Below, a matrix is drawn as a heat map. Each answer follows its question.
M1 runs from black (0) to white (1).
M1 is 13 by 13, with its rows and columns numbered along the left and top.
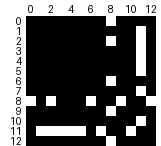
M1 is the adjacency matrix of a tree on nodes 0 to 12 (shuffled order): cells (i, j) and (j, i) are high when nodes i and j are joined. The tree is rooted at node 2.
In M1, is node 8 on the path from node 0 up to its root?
yes
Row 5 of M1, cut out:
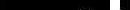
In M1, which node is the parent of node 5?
11
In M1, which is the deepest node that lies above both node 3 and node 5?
11
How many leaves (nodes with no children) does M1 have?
10
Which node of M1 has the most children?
11
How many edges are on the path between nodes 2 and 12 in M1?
2
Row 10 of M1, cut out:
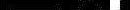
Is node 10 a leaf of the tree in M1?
yes
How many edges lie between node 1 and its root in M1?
2
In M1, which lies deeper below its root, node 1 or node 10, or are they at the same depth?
the same depth
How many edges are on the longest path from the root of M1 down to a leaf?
2
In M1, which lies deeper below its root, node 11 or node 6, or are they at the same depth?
node 6
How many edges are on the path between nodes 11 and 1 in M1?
1
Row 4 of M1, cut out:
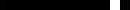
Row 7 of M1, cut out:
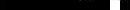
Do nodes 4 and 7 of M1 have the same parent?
yes
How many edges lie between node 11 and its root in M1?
1
